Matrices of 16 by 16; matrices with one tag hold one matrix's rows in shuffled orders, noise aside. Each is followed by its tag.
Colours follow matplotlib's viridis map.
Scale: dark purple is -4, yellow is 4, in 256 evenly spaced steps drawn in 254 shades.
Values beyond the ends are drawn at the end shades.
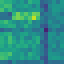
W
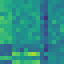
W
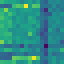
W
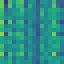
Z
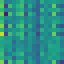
Z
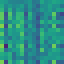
Z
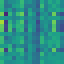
Z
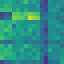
W
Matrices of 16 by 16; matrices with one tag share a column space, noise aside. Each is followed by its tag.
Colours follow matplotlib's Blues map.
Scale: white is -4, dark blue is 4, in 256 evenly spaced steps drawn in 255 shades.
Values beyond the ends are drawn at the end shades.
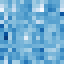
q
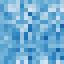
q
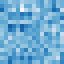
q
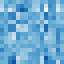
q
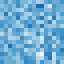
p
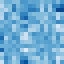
q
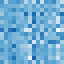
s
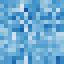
q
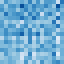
p
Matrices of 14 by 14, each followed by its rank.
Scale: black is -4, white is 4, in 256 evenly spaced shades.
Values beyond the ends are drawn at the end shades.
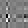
one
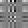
one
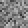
full rank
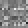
three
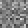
three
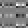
one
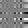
one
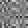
three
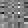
two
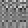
two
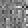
three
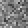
full rank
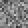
full rank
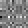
two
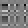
one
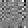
two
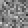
full rank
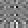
two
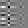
one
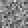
full rank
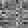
three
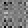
two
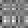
one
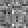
three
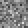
full rank
